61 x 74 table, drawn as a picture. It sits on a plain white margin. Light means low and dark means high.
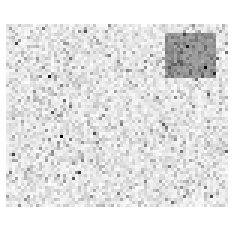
Odd patch: higher, in the top right. Histogram: skewed, a long tail of high values. Ninth with the highest average: top right. Mirror symmetry: none. Stripes: none.
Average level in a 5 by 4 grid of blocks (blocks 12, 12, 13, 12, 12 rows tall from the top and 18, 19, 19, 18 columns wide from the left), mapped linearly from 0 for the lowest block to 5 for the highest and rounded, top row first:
0015 | 0013 | 0000 | 0000 | 0000
